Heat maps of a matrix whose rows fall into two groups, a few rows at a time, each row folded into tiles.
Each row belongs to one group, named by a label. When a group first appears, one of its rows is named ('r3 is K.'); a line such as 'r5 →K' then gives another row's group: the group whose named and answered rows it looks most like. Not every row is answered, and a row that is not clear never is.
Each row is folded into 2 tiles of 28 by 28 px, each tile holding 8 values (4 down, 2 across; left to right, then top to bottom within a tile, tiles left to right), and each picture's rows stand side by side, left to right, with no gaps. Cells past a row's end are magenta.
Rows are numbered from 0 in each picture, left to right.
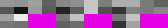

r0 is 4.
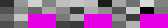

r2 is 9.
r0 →4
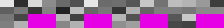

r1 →9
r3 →4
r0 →9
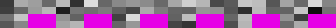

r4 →4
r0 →4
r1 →9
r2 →4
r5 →9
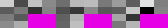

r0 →9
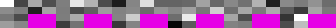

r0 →9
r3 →4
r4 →9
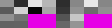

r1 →4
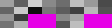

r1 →4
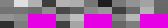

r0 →4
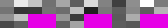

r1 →9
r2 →4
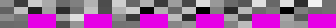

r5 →9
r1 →4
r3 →9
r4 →9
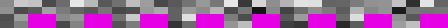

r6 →4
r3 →4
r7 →9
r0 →4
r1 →4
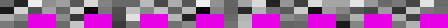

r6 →4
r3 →9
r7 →9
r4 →4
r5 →9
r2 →4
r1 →9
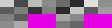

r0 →9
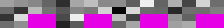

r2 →9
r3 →9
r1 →4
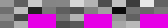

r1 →4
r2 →9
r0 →9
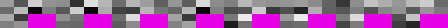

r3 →9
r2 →4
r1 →9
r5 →4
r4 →4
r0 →9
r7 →4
